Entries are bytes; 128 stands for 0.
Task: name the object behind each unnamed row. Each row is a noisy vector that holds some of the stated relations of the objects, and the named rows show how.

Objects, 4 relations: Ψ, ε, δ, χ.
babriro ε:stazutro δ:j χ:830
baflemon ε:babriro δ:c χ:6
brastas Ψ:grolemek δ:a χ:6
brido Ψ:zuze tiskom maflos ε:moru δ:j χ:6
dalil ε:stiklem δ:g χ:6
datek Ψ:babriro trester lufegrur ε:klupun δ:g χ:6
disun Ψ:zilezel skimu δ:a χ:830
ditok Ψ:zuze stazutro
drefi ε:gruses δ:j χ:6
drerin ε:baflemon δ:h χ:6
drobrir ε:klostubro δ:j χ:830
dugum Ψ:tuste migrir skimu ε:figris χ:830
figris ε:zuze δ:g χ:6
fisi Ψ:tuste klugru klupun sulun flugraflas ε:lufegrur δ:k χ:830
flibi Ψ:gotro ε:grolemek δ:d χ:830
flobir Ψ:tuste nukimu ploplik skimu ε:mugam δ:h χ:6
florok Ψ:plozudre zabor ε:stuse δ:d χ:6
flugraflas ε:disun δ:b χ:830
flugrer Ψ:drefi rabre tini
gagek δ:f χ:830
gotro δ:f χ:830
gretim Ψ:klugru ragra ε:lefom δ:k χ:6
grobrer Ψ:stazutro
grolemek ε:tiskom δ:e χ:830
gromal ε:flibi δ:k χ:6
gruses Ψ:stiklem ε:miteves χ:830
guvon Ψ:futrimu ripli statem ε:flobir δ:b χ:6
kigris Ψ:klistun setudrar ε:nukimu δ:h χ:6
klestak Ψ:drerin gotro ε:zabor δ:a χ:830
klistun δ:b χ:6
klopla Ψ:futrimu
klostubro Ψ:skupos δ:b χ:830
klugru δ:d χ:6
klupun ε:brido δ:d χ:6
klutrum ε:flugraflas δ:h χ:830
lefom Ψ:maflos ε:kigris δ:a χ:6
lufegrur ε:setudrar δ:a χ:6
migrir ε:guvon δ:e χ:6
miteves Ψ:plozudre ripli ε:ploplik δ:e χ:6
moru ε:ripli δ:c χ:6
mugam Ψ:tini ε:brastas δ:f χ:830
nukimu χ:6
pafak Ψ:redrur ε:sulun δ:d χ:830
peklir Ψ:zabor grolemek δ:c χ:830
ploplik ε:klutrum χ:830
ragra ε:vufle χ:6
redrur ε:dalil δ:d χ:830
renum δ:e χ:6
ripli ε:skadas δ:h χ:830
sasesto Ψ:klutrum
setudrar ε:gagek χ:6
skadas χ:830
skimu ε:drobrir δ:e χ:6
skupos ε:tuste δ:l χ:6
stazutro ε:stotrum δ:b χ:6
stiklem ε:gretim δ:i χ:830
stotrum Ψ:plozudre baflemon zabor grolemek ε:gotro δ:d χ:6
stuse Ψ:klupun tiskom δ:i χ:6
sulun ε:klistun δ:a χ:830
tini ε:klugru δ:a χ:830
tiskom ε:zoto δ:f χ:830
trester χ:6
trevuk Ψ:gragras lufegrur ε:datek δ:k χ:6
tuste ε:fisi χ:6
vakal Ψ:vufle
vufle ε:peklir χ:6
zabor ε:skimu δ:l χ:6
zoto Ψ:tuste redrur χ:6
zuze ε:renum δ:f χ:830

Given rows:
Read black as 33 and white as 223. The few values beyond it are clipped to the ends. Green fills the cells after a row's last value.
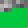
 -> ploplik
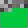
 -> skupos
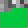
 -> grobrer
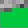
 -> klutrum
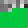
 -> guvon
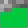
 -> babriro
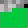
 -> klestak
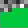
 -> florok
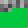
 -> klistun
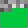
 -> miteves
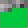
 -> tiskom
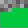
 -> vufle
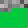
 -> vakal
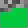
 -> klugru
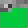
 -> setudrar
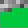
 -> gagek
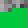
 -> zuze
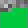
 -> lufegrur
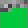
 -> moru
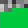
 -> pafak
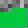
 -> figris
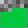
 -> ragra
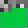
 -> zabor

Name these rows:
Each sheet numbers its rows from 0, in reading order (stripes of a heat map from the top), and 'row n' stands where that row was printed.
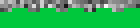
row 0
drerin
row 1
brastas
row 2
brido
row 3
stotrum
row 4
gruses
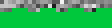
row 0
ripli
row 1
trevuk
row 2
flugraflas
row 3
grolemek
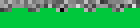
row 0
renum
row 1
baflemon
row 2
zoto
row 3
stuse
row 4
gretim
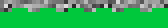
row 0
nukimu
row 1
mugam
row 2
peklir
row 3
gromal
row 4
klostubro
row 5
klopla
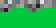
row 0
skimu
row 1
stazutro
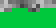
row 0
stiklem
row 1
kigris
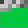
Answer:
gotro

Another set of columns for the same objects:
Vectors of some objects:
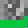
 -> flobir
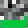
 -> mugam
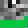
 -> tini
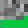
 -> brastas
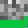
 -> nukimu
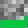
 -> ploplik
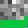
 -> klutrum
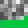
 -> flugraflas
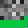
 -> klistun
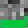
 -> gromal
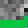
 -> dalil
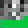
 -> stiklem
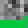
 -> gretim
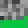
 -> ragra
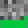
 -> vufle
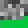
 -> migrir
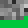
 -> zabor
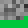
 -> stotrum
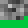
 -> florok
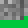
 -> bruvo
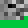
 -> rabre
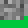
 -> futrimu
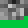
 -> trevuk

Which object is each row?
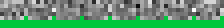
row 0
disun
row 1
pafak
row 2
renum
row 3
redrur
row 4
miteves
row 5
zoto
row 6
flibi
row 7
skadas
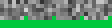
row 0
klestak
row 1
guvon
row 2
brido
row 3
gagek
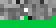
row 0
dugum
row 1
stazutro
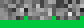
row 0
datek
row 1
skimu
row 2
skupos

